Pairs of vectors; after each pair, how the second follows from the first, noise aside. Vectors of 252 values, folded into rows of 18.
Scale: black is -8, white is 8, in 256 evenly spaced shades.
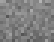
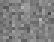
shuffled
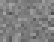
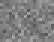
shuffled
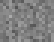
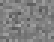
shuffled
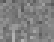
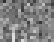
scaled up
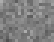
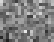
scaled up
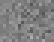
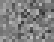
scaled up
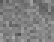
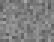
shuffled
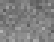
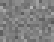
shuffled
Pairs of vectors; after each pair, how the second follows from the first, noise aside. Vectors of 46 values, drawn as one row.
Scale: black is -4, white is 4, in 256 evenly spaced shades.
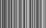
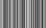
sign-scrambled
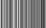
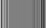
partly zeroed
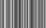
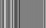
partly zeroed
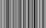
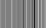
partly zeroed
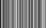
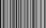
sign-scrambled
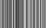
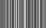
sign-scrambled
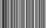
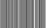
partly zeroed
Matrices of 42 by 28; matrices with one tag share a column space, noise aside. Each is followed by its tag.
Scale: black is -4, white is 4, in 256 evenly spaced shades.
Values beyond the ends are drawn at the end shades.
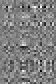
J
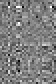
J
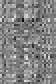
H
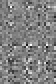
J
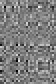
J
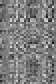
H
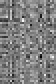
H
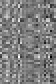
H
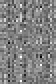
H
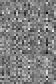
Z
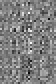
Z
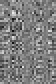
Z
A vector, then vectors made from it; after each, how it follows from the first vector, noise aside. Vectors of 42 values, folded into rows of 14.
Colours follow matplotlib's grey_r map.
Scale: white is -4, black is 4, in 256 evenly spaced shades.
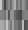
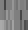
partly zeroed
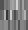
wrapped around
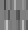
partly zeroed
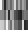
scaled up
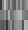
negated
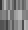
negated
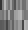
negated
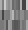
wrapped around
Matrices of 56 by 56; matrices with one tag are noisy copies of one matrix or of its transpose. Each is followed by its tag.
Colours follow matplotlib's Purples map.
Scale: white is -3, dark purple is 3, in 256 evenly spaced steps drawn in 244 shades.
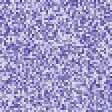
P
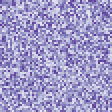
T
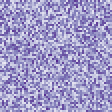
P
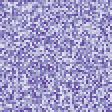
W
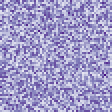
P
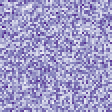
W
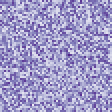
T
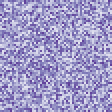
W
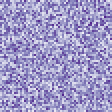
P
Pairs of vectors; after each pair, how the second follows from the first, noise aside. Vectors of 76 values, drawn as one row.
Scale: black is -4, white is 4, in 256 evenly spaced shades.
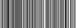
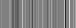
partly zeroed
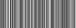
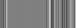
partly zeroed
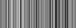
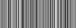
sign-scrambled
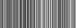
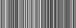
reversed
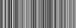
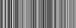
copied
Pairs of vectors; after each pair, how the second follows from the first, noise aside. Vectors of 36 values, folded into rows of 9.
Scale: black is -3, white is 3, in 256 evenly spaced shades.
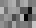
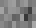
shrunk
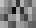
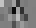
partly zeroed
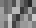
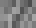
shrunk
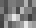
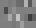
partly zeroed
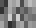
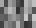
wrapped around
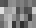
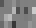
partly zeroed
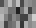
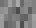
shrunk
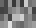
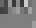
partly zeroed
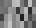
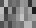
wrapped around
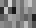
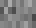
shrunk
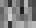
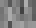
shrunk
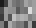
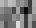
wrapped around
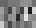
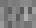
shrunk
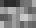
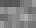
shrunk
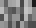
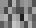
wrapped around
